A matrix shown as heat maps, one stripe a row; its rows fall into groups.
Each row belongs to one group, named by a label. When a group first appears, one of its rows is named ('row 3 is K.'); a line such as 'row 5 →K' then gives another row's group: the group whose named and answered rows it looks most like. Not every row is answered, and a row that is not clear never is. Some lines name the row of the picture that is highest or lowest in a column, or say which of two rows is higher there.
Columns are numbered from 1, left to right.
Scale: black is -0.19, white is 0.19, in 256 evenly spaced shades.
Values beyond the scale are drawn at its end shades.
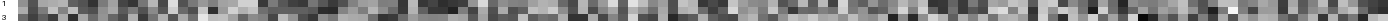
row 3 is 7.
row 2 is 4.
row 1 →4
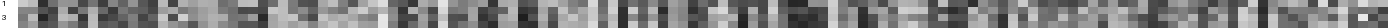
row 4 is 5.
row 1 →5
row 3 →5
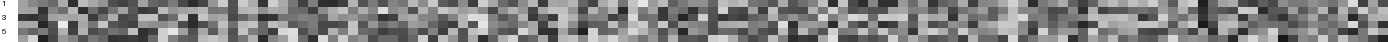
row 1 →4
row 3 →7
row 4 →4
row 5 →7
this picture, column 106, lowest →6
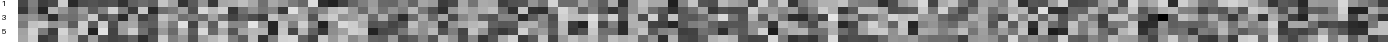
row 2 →7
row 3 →5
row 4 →7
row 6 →5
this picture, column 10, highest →2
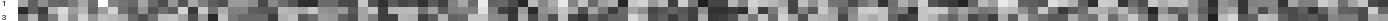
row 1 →4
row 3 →7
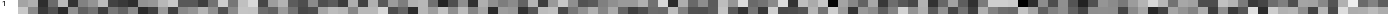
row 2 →5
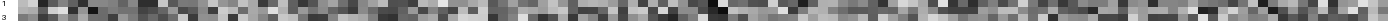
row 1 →5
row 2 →4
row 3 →7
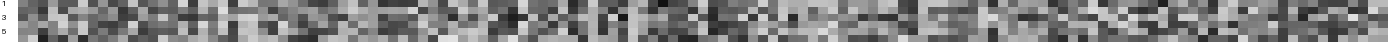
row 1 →7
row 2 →7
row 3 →4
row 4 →7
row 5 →7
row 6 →5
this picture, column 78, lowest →3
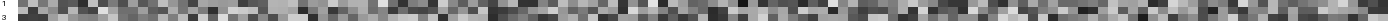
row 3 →7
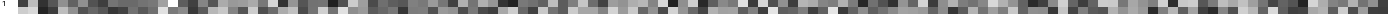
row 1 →4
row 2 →5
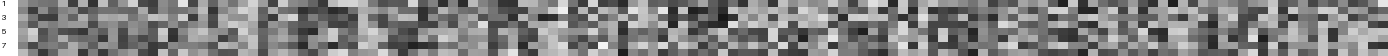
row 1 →7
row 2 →4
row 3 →7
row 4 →4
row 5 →5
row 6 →5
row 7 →4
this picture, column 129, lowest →8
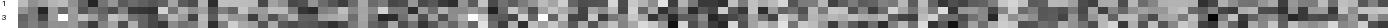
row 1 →4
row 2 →5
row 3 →7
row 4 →4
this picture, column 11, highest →3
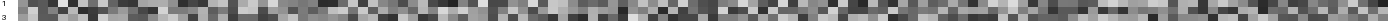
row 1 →4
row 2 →5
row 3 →7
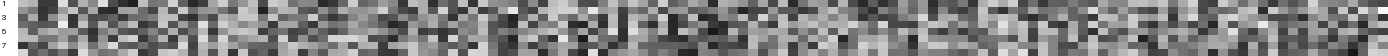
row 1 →4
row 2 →5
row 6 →7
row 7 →7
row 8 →7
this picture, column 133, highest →2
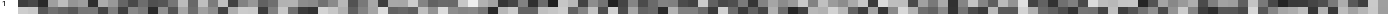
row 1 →7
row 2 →5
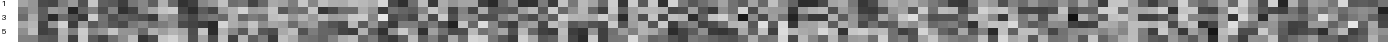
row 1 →5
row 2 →4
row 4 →4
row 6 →7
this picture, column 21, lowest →3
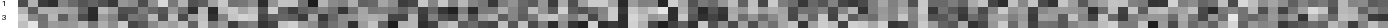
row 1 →5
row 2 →4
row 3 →4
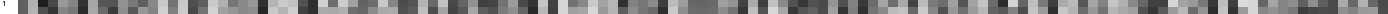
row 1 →5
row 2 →5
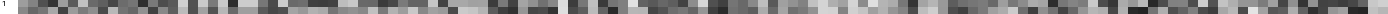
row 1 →7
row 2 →7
